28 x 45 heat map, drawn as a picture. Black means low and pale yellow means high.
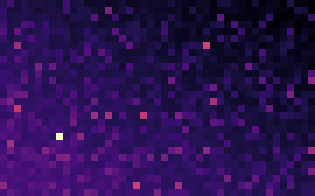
Mirror symmetry: none. Histogram: skewed, a long tail of high values. Ninth with the lowest average: top right. Ninth with the highest average: bottom left. Slope: up to the bottom left.
